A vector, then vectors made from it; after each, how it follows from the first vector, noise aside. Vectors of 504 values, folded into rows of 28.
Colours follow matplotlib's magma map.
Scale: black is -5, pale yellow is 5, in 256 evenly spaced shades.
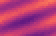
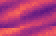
wrapped around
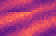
wrapped around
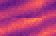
wrapped around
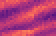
wrapped around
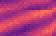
wrapped around
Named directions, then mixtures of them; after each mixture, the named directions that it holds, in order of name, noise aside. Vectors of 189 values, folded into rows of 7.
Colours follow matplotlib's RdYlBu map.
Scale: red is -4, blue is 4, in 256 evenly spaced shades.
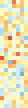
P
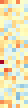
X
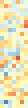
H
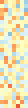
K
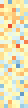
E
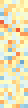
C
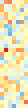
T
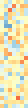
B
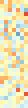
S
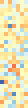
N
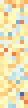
P, T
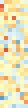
E, S, T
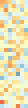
C, K, T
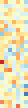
C, S, X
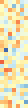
P, T, X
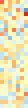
K, S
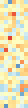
B, E, P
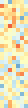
E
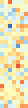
E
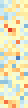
H, T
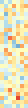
B, X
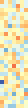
N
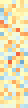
C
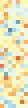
H, T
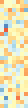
B, H, S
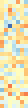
B, H, N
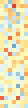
B, P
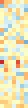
E, X
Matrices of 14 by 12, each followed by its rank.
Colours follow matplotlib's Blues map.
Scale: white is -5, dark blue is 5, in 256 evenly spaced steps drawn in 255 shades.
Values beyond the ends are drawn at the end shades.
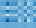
one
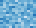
full rank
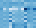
two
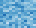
full rank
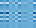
one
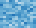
full rank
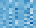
two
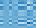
one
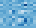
two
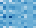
two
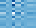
one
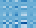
one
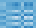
one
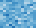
full rank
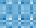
one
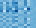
two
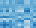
two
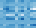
two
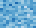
full rank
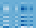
one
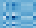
one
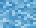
full rank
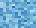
full rank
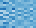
two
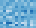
two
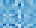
two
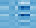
one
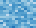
full rank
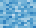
full rank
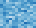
full rank
